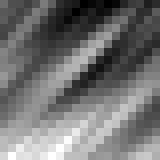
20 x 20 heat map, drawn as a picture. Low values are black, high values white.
Roughest part: centre. Slope: up to the bottom. Lone odd cells: none. Grain: diagonal, up to the right.
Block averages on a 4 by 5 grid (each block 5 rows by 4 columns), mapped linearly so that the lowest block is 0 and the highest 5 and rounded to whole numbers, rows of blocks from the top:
2 1 0 1 1 | 2 2 3 1 1 | 2 3 2 3 3 | 5 5 5 4 3
